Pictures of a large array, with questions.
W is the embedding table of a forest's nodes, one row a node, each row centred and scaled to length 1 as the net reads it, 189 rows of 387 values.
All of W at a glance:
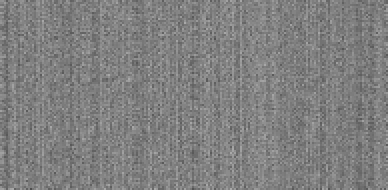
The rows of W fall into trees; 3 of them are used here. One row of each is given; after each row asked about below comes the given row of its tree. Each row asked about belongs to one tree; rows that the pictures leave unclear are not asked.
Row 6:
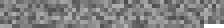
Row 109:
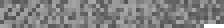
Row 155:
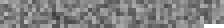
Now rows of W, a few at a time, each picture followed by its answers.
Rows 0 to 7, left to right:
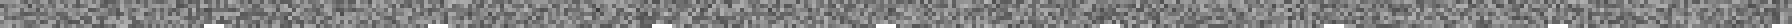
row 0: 155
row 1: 155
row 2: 155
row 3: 109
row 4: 109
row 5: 6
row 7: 155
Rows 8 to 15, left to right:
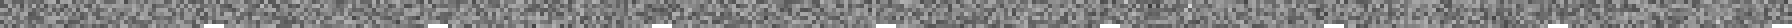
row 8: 6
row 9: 155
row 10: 109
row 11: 155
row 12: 155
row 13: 6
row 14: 109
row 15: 6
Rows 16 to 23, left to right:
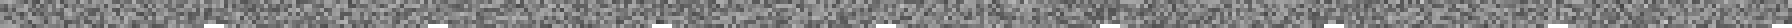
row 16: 155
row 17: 6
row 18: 6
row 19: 6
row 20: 109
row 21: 155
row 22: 6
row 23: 155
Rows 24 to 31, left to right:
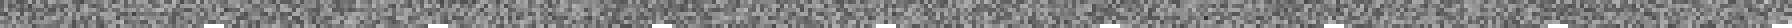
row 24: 6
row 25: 155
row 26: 109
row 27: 6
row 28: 109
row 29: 109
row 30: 109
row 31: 6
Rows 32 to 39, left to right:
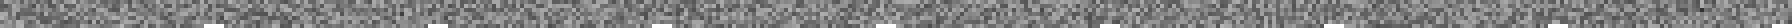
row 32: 155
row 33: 155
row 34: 6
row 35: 6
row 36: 155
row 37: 109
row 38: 155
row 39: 155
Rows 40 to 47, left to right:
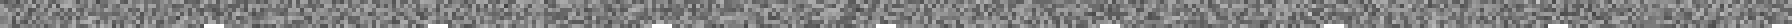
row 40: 109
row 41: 6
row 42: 109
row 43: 6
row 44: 109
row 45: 6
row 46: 109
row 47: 6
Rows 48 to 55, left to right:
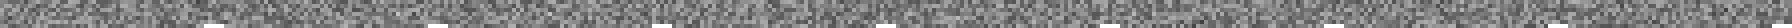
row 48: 109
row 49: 155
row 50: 6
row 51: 109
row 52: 6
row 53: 6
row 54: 109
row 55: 155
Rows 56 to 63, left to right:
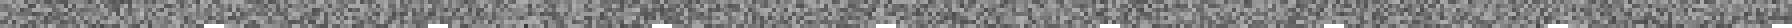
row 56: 155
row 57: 155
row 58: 109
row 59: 6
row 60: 155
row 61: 6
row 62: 6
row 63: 155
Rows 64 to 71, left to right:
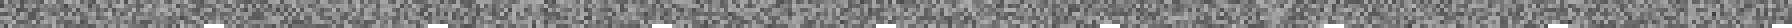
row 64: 6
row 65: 6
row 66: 109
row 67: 155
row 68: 109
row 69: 6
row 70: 109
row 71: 155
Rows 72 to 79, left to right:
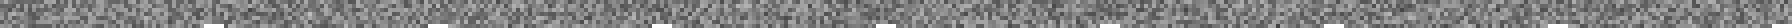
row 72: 6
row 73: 155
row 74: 109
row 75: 109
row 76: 109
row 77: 6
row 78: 6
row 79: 6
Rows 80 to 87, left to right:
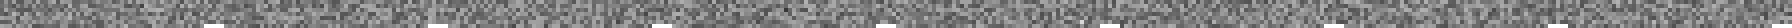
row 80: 6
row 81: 6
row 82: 109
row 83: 155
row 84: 155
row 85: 155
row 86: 155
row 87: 6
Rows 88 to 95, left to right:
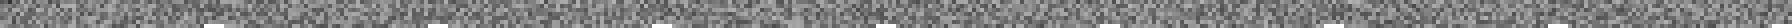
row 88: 109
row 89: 155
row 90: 109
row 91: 155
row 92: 6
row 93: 109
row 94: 155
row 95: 6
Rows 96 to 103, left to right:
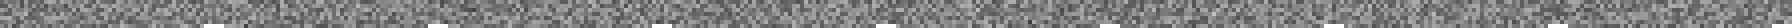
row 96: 6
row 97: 155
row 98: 6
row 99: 155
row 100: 109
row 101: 6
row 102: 109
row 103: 6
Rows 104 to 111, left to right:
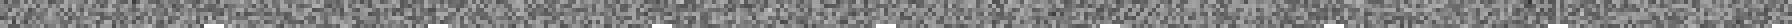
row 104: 109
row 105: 155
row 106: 109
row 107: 6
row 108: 109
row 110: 155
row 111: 6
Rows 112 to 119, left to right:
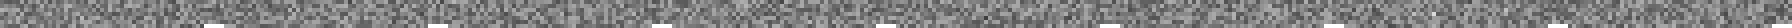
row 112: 109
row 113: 6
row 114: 155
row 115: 109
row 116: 6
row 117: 6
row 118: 109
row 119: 109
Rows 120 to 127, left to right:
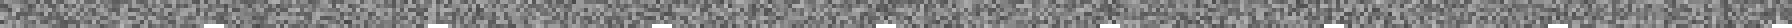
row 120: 155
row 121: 6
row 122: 109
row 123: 109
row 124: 109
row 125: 155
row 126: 109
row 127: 109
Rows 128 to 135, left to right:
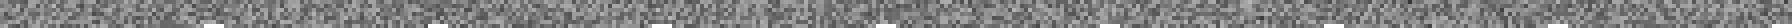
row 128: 109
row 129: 109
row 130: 6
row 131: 109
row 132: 6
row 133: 109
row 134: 109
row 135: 6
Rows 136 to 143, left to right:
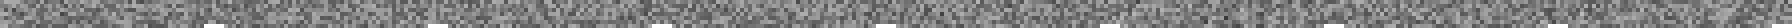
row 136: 155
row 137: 6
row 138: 6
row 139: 6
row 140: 109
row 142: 155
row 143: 6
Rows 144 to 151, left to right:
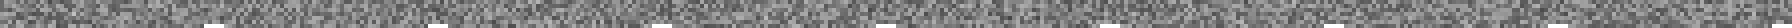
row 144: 155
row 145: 109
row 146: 109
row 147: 6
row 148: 109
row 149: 6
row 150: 6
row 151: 155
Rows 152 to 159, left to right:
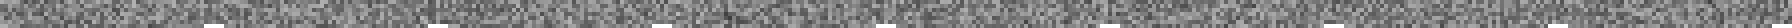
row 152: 155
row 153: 155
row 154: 6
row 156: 6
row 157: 6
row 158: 109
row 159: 155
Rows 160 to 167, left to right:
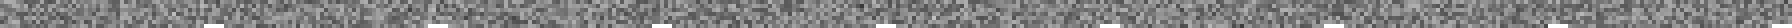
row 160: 155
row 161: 6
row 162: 155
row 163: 155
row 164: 6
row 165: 109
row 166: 109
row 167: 6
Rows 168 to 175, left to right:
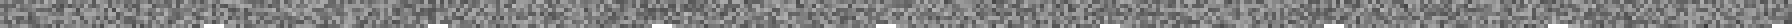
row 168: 6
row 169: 155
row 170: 109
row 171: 6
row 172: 109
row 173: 155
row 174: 109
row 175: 155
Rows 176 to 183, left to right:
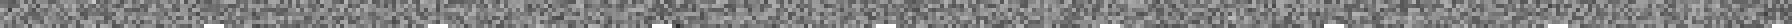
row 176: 109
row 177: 6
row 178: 109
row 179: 6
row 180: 6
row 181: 155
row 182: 6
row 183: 109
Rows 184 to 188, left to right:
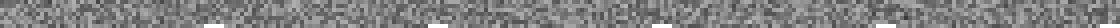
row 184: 109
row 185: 109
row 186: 155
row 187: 109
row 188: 155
